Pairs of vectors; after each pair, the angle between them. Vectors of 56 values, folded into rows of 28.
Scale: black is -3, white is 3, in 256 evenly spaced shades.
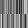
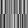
orthogonal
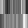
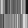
nearly parallel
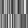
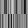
nearly opposite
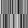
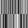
nearly parallel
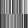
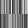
nearly parallel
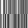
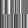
orthogonal
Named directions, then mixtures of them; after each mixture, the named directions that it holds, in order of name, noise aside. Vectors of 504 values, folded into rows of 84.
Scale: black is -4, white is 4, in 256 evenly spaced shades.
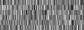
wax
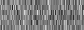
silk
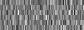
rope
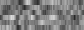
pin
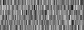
wax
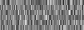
rope, silk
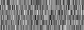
rope, silk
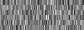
rope, wax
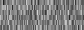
silk, wax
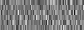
rope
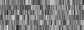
pin, rope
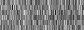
silk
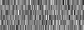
rope, wax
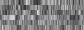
pin, silk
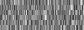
rope, silk, wax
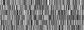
rope, silk
